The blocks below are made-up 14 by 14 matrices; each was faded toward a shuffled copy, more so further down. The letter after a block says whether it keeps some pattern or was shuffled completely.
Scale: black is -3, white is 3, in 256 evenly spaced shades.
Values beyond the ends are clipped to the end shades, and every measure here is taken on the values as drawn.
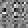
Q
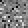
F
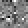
Q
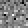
F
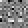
Q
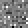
F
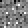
F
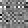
Q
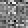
Q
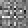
Q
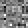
Q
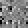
Q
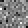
F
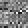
Q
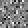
F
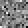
F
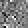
F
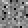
F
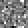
F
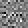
Q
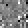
Q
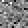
F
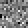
F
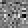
Q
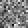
F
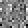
Q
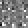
Q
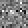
Q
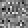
Q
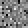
F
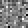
F
